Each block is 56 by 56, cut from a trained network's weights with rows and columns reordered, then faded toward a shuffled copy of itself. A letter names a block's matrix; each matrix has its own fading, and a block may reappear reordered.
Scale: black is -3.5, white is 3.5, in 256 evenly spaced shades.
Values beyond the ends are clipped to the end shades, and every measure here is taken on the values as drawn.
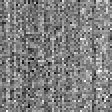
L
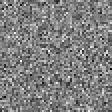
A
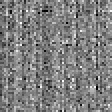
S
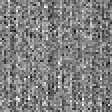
L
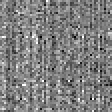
S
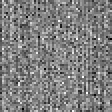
L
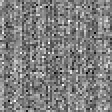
L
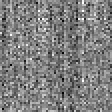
L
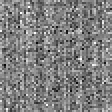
L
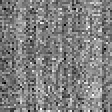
L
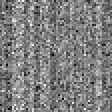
L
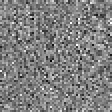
A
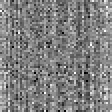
S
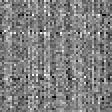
S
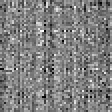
S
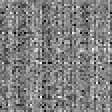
S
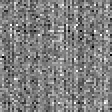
S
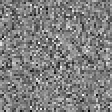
A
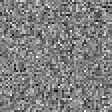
A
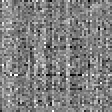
S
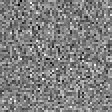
A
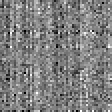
S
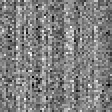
S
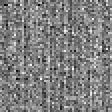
L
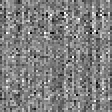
S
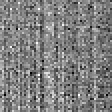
S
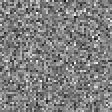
A
